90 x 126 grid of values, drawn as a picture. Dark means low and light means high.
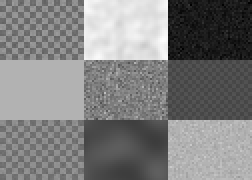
The table splits into 3 rows of 3 panels. Panel 1,1: middling, checkered. Panel 1,2: very high, blotchy, faint in contrast. Panel 1,3: very low, fine-grained, faint in contrast. Panel 2,1: high, flat. Panel 2,2: middling, fine-grained. Panel 2,3: low, checkered, faint in contrast. Panel 3,1: middling, checkered. Panel 3,2: low, smooth, faint in contrast. Panel 3,3: high, fine-grained, faint in contrast.
